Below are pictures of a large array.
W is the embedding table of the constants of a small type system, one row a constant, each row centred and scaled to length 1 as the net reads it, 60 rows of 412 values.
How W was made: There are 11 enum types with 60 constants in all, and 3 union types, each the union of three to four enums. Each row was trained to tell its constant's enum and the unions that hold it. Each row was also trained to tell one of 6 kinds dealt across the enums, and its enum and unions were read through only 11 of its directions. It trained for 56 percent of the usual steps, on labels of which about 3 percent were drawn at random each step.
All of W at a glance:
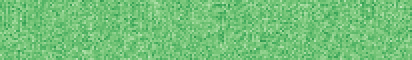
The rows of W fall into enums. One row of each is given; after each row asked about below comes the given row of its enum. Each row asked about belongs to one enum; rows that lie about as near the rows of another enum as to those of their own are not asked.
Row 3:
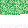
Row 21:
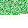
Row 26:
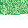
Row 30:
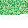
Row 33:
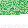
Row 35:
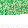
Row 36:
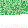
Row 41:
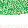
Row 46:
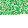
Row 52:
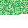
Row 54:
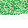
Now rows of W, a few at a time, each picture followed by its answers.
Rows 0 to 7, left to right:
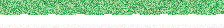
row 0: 41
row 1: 33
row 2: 26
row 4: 30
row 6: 30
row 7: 3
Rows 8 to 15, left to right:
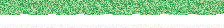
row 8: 3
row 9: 36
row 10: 46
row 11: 26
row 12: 30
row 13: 35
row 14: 26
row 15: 41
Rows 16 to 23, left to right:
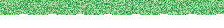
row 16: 54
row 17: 35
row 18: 30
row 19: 30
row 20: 52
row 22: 52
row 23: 35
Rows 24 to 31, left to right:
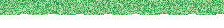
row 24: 30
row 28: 54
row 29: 52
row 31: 36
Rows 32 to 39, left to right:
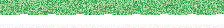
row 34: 35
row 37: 35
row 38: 54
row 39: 54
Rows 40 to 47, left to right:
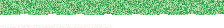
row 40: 41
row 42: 46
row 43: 36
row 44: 33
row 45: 36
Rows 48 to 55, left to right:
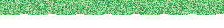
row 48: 3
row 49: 41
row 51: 46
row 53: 46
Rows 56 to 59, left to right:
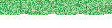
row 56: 26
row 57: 46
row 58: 3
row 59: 35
